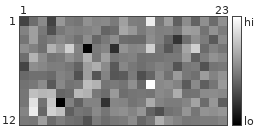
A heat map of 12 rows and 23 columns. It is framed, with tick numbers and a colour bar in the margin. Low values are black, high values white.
Grain: fine. Odd patch: rougher, in the bottom left. Mirror symmetry: none. Roughest part: bottom left.
